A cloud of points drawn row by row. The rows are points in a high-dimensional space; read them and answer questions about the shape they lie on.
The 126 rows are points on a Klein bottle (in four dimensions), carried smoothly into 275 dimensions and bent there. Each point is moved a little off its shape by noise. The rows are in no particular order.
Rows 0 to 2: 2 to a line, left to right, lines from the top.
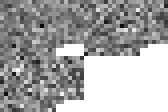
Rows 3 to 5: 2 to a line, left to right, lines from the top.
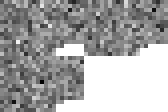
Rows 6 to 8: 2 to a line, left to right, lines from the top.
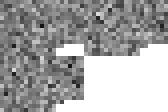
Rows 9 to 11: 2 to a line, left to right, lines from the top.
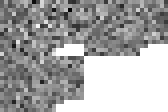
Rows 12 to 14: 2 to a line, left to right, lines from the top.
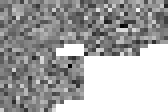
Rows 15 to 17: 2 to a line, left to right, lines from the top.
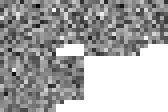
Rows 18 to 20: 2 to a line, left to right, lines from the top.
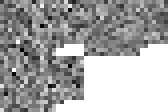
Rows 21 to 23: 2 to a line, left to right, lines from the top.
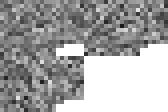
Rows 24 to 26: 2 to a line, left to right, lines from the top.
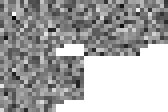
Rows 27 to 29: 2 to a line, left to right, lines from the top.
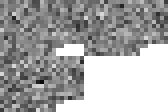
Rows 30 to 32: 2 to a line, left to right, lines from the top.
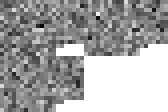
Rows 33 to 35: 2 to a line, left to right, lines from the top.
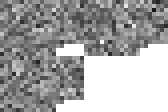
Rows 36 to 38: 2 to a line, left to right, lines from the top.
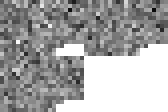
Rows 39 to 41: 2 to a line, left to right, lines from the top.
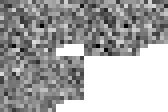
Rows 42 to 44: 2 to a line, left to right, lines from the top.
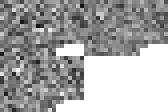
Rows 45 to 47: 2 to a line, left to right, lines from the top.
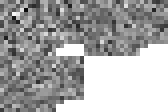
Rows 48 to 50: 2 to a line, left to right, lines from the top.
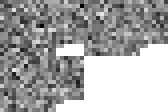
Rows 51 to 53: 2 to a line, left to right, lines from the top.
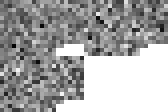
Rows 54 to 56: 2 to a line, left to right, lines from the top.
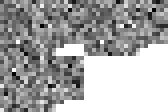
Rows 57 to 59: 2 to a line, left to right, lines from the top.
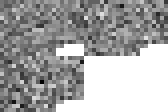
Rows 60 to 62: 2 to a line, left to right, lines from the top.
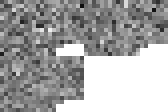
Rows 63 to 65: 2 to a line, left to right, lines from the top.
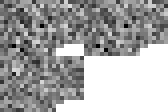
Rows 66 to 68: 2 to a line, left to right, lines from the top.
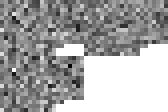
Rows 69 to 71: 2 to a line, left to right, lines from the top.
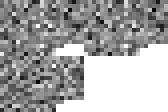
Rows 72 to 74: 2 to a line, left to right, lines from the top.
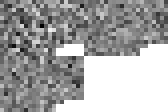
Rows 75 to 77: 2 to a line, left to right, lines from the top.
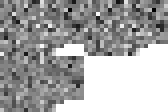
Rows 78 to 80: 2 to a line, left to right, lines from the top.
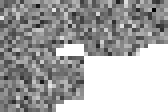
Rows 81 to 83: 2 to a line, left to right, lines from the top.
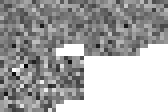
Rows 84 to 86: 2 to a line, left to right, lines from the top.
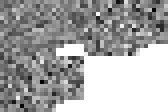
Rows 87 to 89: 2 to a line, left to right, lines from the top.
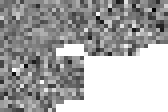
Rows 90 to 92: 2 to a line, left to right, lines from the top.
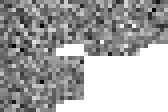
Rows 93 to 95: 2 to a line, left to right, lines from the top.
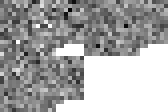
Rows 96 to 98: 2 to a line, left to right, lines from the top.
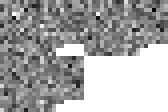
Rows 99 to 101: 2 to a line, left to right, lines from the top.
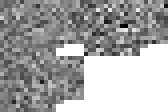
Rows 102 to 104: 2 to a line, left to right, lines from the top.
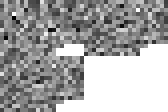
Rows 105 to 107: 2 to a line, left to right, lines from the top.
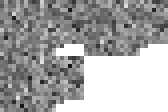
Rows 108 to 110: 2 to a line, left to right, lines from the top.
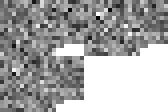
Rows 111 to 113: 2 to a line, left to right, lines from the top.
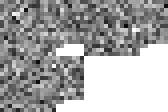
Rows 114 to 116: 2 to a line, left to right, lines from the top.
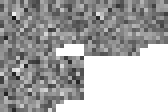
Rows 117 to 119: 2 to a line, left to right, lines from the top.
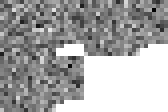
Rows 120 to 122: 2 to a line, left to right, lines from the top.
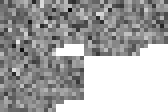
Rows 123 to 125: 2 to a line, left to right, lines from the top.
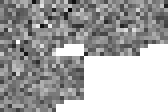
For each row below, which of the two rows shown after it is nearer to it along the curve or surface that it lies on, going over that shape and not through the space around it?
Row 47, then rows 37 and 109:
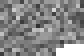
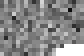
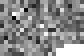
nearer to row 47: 109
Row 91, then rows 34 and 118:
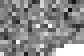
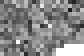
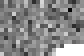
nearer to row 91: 34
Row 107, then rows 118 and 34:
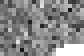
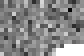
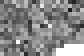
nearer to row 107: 118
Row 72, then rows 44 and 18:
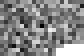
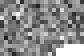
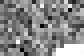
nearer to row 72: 18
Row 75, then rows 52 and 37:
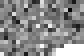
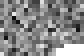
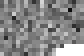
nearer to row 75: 52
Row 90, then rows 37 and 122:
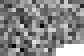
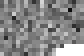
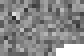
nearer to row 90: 37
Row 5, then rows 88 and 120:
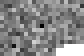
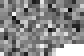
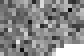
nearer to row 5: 120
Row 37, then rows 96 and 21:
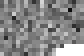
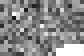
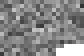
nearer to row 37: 96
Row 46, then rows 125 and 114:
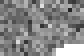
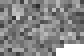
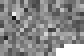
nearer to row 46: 114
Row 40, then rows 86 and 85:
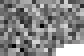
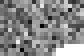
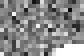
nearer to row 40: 86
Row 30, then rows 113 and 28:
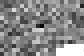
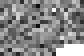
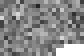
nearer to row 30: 28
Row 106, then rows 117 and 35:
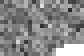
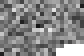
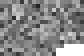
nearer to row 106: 117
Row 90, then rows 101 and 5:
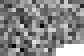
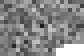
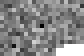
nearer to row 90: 5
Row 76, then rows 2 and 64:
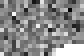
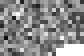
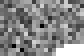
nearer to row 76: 64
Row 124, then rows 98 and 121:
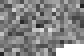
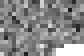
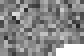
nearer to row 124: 121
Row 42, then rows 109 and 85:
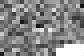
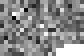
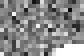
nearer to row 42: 109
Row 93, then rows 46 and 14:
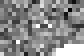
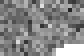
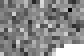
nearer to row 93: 46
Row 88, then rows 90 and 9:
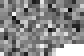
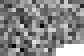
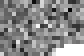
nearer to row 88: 9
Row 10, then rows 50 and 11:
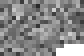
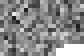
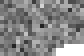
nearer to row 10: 50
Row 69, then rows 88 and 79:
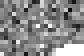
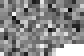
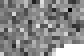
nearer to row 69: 88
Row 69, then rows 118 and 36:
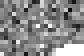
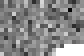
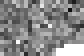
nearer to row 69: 36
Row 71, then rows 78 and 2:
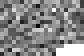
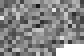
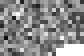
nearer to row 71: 78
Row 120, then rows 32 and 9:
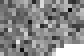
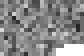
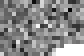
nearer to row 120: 9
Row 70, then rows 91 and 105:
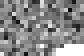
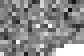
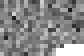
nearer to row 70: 91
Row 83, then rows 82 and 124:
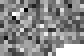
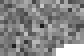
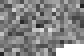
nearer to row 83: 124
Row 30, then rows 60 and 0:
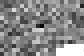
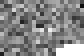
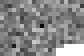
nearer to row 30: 0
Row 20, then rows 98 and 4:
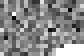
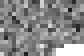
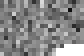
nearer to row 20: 4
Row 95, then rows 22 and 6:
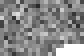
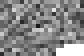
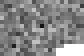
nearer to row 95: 22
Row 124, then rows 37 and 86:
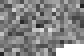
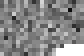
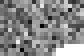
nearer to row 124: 86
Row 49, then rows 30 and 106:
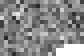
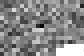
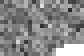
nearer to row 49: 30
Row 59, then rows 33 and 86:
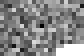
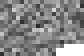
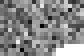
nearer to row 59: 86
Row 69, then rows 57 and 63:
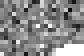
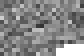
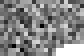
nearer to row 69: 63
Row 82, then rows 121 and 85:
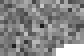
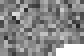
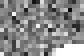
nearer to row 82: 85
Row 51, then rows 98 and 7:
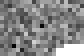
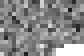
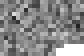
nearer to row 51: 98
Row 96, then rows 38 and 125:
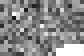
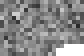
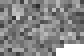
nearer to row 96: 125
